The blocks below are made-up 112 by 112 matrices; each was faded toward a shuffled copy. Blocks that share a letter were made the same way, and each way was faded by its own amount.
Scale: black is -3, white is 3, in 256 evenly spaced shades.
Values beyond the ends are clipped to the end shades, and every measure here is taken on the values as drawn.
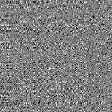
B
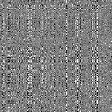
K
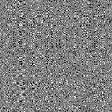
B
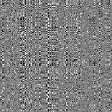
K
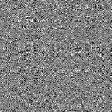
B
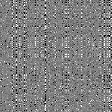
K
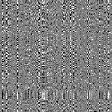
K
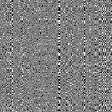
K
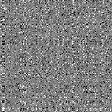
B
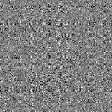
B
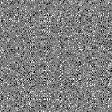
B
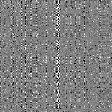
K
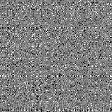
B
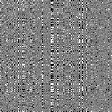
K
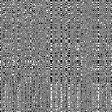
K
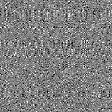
B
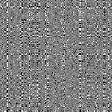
K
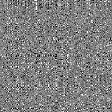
B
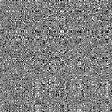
B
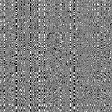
K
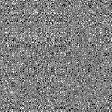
B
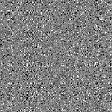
B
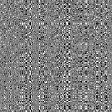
K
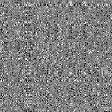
B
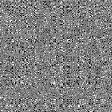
B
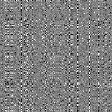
K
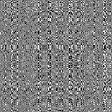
K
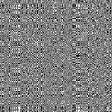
K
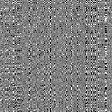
K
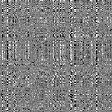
K
